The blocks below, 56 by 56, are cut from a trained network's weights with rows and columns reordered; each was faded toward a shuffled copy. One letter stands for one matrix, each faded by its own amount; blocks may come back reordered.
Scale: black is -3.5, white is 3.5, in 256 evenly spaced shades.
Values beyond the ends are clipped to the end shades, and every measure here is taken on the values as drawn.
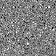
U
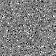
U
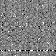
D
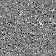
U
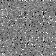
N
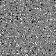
U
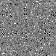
N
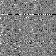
D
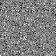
U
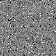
N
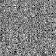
D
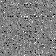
N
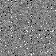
N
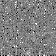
N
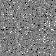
N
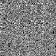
D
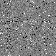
N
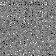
N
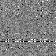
D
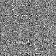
D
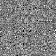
D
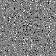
N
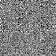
D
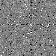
N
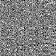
D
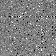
N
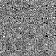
D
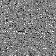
U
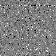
N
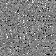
N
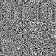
D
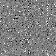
N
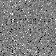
N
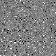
N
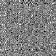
D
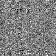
D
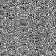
D
